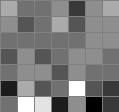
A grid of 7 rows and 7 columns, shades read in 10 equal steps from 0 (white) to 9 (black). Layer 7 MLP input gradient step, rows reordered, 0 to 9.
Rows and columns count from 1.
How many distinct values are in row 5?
3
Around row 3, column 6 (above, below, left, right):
4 4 5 4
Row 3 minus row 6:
-3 2 -1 0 5 -2 -3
